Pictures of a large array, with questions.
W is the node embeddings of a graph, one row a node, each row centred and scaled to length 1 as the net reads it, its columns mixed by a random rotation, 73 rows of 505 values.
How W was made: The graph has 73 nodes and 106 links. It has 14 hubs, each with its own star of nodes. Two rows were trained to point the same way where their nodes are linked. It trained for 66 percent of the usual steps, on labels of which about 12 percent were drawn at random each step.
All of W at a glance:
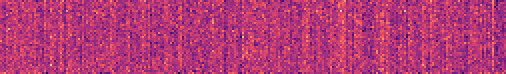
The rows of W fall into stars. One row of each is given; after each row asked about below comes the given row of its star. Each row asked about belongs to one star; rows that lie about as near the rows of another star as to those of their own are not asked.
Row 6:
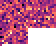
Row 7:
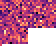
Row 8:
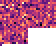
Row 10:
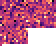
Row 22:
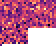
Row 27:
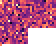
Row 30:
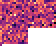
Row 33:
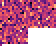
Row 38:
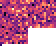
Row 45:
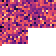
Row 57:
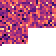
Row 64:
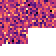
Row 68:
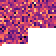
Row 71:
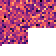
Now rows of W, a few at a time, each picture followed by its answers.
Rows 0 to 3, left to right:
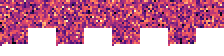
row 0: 8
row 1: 8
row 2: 57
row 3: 6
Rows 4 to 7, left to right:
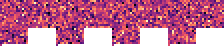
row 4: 68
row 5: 64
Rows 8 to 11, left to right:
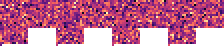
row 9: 27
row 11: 10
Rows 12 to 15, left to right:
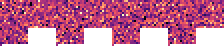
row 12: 33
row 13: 38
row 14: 30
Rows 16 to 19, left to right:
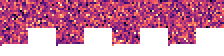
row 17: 33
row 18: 68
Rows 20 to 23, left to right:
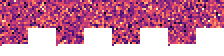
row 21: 68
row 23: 68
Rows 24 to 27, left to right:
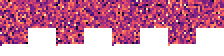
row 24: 57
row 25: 64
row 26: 8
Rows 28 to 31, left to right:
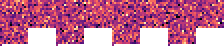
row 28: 7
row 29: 22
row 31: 30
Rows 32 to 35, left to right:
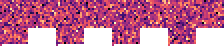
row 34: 8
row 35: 27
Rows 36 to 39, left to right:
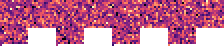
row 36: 45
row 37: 57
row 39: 33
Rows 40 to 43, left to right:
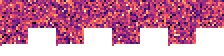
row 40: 27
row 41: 57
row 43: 71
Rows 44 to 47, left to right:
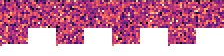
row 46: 10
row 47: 6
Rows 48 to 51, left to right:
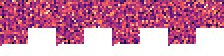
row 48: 22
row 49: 38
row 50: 6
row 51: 22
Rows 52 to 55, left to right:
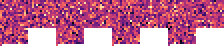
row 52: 6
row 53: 71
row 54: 7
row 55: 64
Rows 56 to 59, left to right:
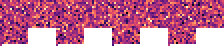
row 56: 71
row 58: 33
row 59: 33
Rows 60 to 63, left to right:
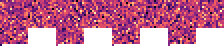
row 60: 45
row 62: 27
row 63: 71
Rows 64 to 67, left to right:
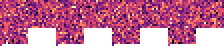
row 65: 45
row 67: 27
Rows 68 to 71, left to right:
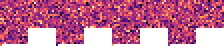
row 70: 38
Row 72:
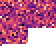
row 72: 22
